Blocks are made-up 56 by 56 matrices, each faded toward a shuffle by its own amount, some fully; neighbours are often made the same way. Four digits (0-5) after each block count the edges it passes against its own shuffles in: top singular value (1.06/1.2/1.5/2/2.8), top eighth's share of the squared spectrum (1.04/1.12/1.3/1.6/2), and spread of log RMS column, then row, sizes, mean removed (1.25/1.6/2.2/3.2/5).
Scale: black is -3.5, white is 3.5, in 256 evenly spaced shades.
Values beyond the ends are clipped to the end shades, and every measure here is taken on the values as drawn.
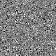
3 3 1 1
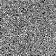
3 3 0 0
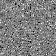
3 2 1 0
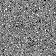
1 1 0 0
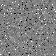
1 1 0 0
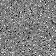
1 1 0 0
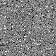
1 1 0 0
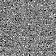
3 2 1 0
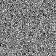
2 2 0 0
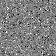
0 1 0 0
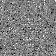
1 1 0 0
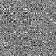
4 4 2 2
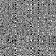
4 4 2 2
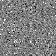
3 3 1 0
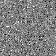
3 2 0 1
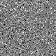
3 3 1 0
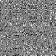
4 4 2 2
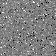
0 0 0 0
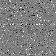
2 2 0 1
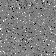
0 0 0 0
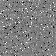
0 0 0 0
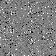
1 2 1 1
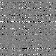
3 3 2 3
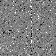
2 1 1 0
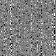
2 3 3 0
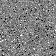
0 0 0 0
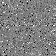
2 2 0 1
